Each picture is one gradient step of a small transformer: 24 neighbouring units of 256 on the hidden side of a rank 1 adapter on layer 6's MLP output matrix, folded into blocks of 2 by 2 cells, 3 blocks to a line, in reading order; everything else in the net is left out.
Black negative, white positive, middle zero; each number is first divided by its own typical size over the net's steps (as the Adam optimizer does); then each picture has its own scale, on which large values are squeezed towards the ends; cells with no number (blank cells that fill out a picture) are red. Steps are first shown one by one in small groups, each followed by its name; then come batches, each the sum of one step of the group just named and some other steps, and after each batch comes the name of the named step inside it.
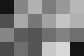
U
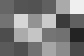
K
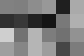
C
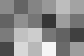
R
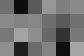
K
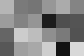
R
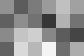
R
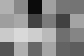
R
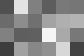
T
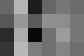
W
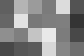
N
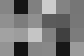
N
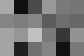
N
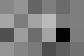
T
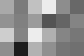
N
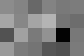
N
